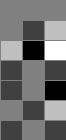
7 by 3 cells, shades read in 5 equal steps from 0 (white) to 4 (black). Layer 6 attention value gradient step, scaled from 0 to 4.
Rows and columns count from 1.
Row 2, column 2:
3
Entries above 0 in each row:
3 3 2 3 3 3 3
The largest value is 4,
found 2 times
